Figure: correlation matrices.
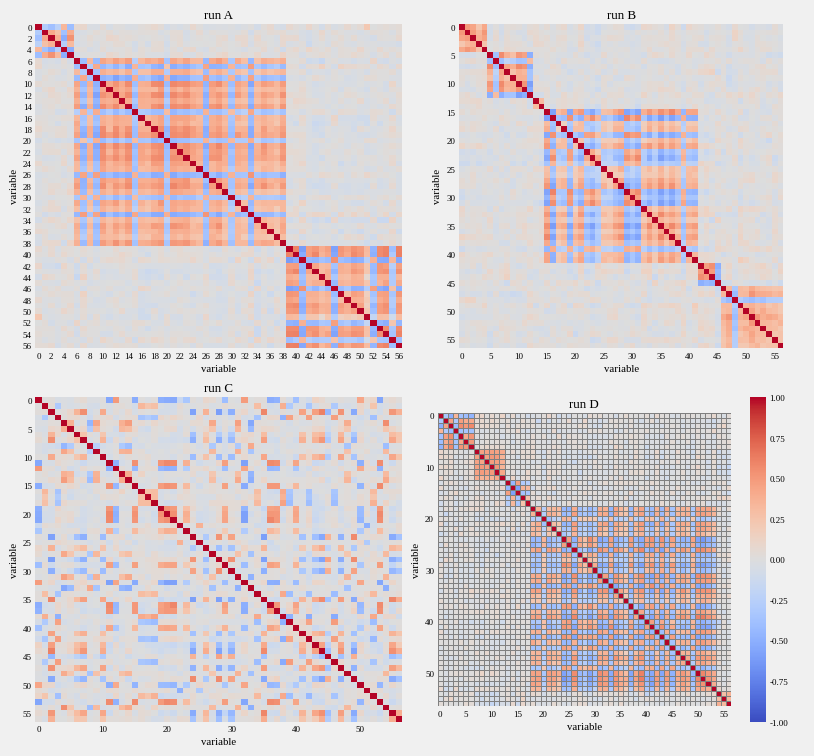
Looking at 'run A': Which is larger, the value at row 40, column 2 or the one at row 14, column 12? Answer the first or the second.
the second
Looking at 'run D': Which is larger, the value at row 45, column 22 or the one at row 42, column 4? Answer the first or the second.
the second
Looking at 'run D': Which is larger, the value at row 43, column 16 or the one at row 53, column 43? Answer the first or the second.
the first
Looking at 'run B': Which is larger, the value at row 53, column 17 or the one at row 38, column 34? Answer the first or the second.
the second
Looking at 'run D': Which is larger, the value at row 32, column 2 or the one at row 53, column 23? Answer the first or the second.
the second
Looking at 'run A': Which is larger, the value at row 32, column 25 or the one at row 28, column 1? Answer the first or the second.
the first
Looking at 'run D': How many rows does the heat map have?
57
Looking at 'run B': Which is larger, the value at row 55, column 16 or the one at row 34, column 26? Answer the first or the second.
the second
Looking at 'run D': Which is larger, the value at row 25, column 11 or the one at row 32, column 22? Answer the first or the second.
the second
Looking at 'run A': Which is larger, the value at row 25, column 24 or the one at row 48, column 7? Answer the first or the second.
the first
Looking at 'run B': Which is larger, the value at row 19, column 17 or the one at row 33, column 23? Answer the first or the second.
the first
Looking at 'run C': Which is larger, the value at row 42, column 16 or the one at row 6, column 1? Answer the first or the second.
the second
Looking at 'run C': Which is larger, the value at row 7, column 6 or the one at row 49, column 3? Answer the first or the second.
the first
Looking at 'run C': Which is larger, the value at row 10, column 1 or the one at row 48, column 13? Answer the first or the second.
the second
